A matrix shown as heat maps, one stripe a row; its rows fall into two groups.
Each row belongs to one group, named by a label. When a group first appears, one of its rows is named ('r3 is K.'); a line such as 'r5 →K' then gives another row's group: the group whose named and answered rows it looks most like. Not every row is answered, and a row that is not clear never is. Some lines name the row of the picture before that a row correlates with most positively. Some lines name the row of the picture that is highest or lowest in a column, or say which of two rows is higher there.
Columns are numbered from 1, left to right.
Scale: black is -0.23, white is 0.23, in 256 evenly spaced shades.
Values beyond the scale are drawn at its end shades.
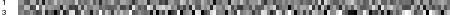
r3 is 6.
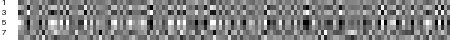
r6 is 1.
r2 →1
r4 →1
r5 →1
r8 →6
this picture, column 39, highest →8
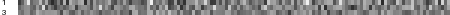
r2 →6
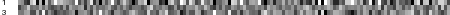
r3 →6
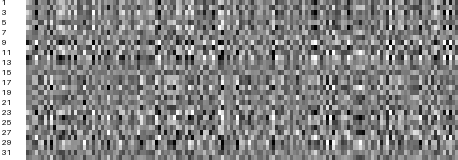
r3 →1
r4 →1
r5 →6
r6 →1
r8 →6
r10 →1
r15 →6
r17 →6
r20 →6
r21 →6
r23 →1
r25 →6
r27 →6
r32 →6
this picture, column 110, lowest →24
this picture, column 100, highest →24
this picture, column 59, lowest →27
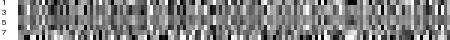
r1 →6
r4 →6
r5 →6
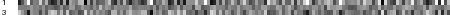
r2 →6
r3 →1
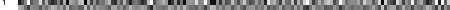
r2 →1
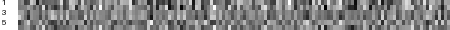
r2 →6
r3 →1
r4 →1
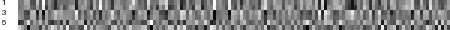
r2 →6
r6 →1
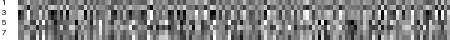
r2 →1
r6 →6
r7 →6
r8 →6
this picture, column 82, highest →6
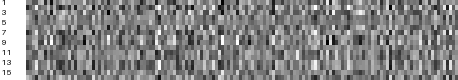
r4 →1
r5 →1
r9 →6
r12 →6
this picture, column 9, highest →9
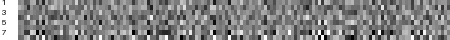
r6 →6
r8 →6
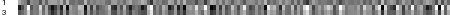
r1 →1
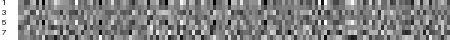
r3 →6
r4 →1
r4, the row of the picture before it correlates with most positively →1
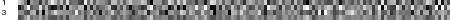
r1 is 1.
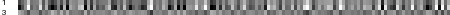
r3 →1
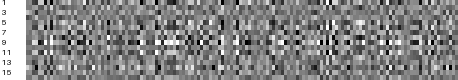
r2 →6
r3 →1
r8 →6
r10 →6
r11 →6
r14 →1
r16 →6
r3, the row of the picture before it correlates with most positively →3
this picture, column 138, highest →8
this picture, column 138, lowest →5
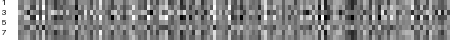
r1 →6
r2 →6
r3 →1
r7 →6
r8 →6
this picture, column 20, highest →6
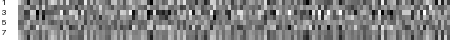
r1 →1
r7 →1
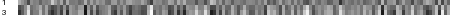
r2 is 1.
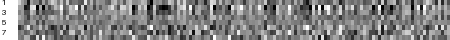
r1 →1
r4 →1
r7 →6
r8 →6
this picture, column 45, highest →6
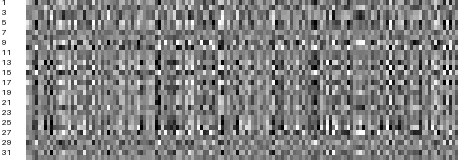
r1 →1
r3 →6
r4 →6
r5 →1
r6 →1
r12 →1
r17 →1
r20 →1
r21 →1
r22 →6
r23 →1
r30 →6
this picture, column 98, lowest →26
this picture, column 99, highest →26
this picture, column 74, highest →26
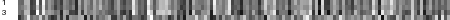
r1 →6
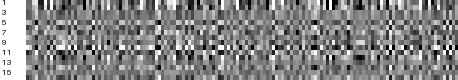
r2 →6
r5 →1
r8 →1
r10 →1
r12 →6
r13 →6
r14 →1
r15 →6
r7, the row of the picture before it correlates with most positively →3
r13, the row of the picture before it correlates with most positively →2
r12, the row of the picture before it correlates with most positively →2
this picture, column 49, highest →1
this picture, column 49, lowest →10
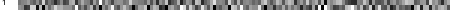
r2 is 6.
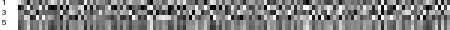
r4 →6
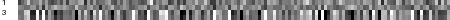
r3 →6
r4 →6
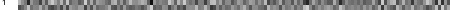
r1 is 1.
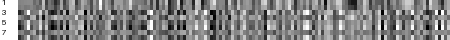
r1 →6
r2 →6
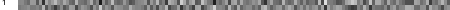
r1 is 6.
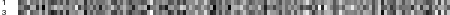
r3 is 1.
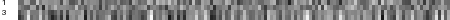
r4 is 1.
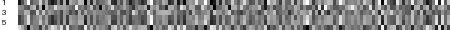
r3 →6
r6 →1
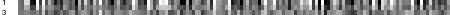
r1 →6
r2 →6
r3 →6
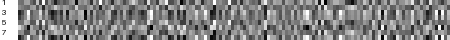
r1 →6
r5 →6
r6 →1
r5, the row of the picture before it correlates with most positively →1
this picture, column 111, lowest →1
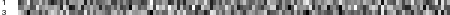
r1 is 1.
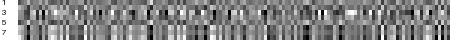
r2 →1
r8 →1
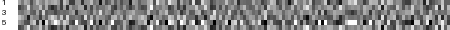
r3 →6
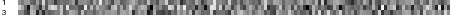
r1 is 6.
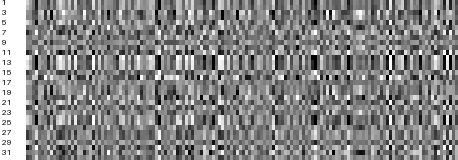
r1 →1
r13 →1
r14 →1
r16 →6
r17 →1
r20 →6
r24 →1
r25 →1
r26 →6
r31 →6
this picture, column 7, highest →16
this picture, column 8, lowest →12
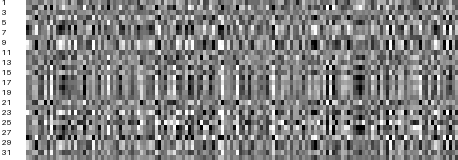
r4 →1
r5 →6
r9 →1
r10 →1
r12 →6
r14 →6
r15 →1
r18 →6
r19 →6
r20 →6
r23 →1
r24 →6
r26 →6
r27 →6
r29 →1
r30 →1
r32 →1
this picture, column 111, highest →2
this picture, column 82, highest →26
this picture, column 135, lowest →21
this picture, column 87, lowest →25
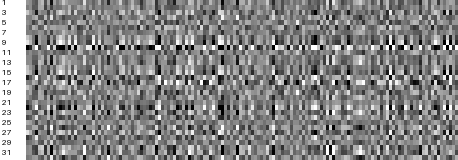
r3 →1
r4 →6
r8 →1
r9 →1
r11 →6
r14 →1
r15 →1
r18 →1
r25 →1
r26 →6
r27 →1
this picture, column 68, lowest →10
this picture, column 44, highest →10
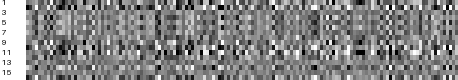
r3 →1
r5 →1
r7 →1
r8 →6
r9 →6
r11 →6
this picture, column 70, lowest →11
